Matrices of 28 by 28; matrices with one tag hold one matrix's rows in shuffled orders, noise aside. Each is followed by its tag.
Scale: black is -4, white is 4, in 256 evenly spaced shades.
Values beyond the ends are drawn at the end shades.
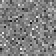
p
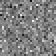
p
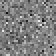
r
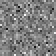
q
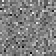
p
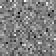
q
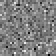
q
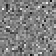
r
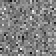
p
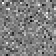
r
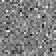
r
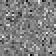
r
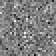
q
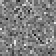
q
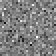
p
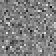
r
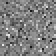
r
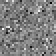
r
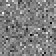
r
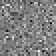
r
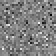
r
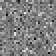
q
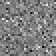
r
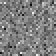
p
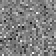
p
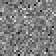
q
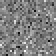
q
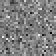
r
